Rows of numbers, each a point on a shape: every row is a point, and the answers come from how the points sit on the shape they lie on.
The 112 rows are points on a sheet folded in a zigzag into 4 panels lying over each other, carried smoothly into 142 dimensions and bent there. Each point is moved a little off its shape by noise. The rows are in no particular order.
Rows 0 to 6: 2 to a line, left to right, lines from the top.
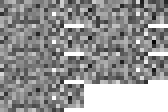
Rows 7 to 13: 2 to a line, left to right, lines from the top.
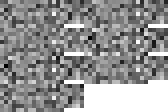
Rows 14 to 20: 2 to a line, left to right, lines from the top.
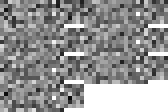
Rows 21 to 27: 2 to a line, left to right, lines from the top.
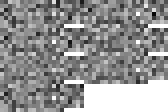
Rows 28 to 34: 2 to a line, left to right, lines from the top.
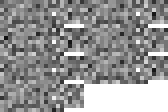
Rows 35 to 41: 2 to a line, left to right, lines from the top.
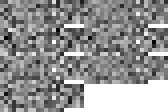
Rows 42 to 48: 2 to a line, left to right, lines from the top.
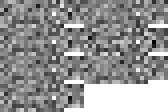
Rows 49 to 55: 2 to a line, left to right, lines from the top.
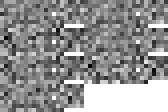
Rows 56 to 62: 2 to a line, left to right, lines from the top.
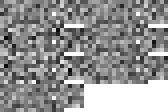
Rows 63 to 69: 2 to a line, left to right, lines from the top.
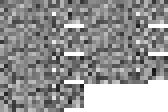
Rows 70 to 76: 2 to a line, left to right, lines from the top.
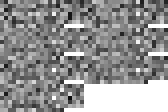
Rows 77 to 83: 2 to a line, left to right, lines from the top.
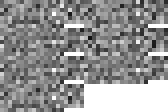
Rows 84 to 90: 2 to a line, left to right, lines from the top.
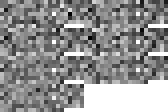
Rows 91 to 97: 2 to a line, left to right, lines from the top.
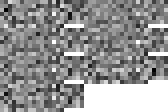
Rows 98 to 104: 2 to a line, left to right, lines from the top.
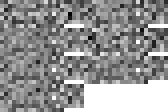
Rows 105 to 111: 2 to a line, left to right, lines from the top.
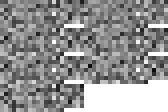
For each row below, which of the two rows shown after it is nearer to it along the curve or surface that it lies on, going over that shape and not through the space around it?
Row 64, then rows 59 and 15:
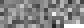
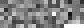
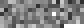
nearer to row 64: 59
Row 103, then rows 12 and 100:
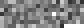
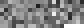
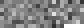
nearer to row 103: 12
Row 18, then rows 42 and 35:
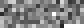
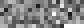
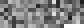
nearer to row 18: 42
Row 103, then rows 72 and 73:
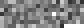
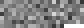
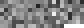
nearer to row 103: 73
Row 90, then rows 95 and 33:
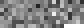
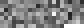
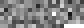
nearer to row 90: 95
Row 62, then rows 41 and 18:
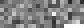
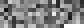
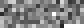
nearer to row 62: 41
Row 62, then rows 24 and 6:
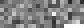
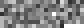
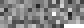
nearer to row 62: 6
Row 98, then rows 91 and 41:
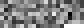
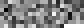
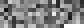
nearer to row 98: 41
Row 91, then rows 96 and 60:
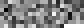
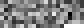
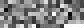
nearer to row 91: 60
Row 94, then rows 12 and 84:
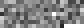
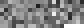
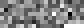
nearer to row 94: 12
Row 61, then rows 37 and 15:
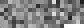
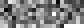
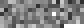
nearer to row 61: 15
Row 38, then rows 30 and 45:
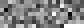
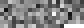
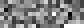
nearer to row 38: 45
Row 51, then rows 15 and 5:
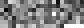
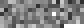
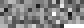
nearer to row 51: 15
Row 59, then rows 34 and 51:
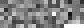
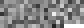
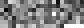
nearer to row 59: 34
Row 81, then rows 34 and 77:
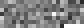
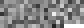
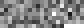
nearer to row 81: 34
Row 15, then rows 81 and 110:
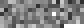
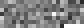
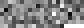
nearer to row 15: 81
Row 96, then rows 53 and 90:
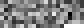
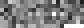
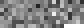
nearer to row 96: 90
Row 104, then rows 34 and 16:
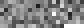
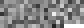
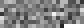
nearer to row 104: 34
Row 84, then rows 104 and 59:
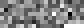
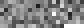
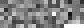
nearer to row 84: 104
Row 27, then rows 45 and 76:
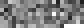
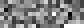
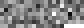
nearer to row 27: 45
